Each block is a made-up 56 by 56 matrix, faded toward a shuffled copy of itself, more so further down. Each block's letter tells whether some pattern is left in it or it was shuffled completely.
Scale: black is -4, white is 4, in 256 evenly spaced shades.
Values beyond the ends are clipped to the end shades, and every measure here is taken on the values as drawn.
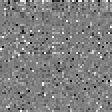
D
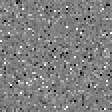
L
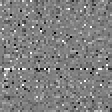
D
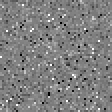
L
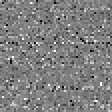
D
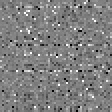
D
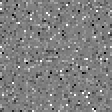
L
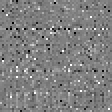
D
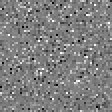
L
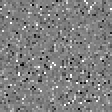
L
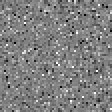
L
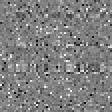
D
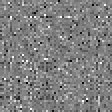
D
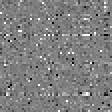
D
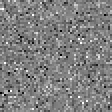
L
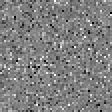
L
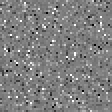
L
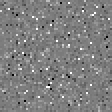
L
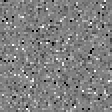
L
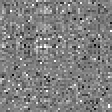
D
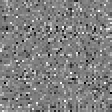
D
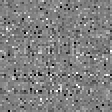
D
